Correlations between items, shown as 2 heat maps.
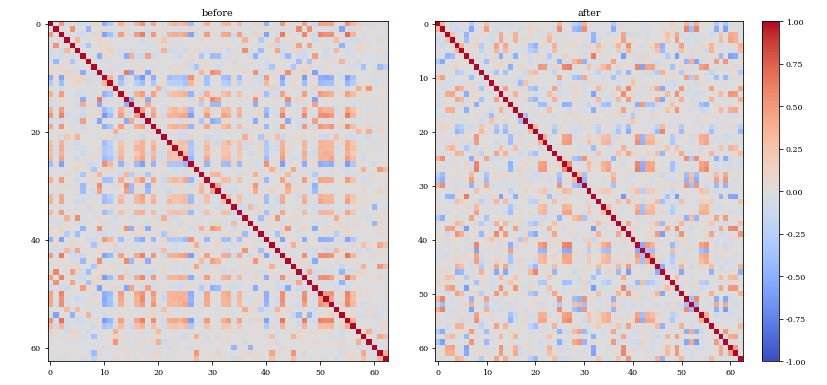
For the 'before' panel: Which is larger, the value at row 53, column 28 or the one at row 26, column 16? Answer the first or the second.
the first
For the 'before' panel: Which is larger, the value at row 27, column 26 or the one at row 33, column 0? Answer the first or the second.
the second
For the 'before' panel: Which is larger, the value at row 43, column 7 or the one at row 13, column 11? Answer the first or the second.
the first
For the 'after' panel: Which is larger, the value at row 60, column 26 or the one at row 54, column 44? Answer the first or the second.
the second
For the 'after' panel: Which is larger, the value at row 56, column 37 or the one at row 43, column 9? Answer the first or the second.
the first
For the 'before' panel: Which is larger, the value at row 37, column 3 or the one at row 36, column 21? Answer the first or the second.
the second
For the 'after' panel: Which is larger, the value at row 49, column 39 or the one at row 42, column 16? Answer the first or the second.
the second
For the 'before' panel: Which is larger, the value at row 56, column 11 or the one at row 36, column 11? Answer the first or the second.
the second
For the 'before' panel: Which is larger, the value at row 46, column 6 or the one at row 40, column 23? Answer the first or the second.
the first
